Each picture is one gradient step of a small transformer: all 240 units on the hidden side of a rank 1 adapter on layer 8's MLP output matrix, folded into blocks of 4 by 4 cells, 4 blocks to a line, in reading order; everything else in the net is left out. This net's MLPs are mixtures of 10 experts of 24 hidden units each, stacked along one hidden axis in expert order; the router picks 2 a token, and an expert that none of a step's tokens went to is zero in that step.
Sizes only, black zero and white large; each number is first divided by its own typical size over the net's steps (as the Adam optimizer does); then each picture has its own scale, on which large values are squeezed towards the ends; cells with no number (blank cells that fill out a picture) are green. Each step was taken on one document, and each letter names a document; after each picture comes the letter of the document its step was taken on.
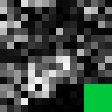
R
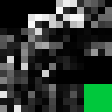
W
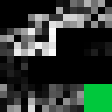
W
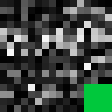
R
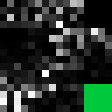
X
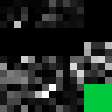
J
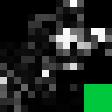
X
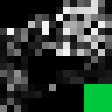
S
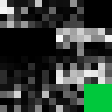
S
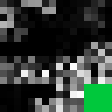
S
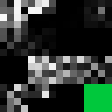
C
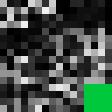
S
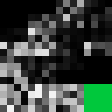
W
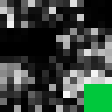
S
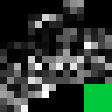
J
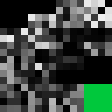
W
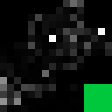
X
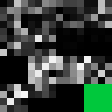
C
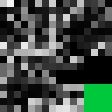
W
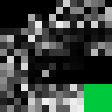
W
